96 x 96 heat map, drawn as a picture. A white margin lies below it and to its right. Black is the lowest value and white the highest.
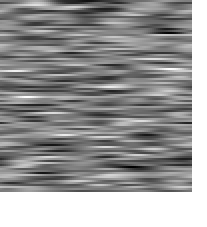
Slope: none. Grain: streaks across. Histogram: bell-shaped. Mirror symmetry: none. Average level on the scale: 50%.
